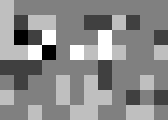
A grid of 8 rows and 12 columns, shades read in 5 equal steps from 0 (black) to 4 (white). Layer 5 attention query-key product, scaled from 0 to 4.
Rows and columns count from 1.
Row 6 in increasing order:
1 1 2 2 2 2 2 2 2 3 3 3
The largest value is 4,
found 5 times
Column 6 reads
2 2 2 4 2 2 2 3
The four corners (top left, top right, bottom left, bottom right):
3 2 2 2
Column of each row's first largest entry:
1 1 4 3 4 5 1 3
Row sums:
25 24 25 33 20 25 26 29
